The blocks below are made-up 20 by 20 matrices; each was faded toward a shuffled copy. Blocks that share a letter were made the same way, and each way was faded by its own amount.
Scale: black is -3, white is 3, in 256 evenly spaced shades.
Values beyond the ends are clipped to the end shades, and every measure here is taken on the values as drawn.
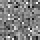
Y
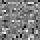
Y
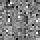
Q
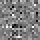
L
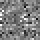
L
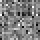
Y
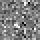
Q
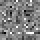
Y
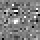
Y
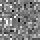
L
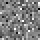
Q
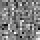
L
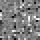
Q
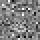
L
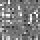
Y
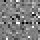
Y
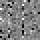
Q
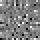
Y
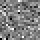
L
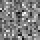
L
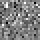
L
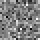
L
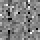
Q
